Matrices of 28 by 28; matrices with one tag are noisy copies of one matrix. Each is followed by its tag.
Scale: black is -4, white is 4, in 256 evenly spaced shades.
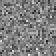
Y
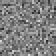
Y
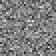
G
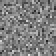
Y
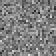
Y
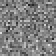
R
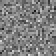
Y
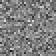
G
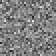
G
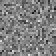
Y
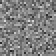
G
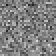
R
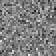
Y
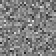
G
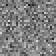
R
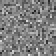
Y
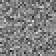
G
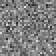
R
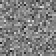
G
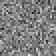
Y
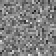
Y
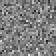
Y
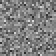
G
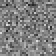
R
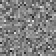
G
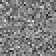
G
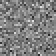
G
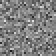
G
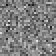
R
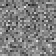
R
